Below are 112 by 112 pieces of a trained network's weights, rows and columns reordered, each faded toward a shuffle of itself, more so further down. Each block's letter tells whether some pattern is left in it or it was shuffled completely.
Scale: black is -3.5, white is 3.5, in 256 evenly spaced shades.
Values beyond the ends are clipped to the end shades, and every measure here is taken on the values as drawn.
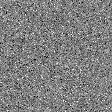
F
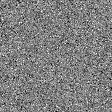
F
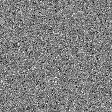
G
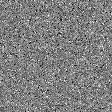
F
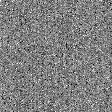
G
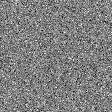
F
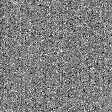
G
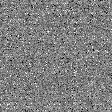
G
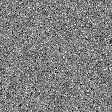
F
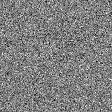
G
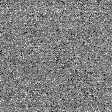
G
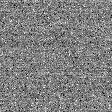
G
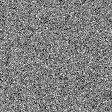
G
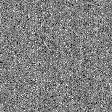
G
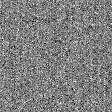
G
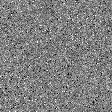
F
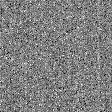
G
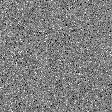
F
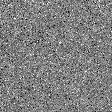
F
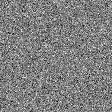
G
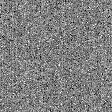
G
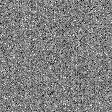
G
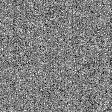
G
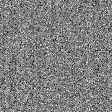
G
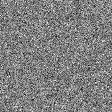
F
